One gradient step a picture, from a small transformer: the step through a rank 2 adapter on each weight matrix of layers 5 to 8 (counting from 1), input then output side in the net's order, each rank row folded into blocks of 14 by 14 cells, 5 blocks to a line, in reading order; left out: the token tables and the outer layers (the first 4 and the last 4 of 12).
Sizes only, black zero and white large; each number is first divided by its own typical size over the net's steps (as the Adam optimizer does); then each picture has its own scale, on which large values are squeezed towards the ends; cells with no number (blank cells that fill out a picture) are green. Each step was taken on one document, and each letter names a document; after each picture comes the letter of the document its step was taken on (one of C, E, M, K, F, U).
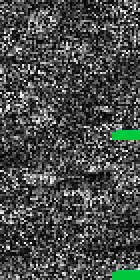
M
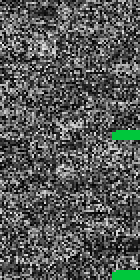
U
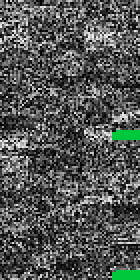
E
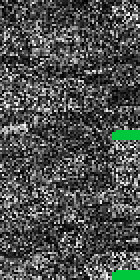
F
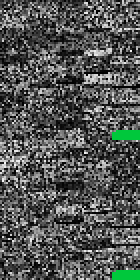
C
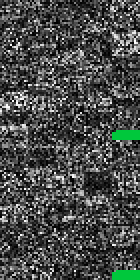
M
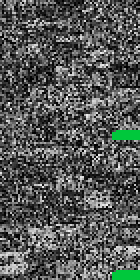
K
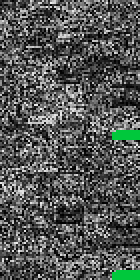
K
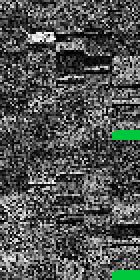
C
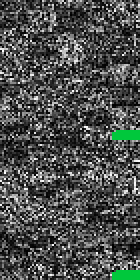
F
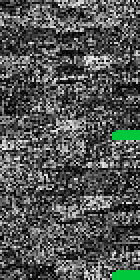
C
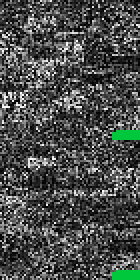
F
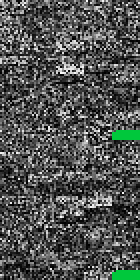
U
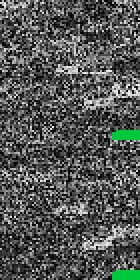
E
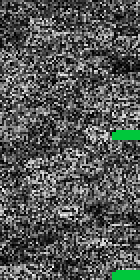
E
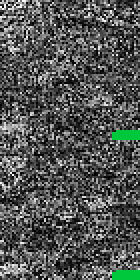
U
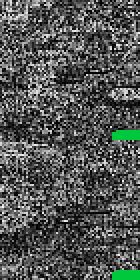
U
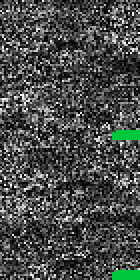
M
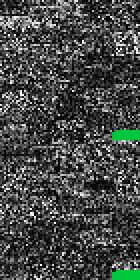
M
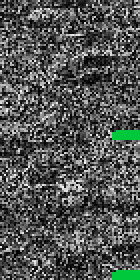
E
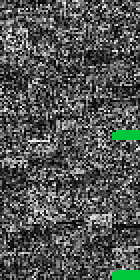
U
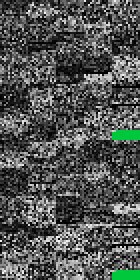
C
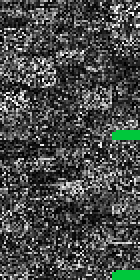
F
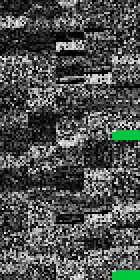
C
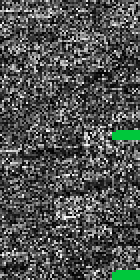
U
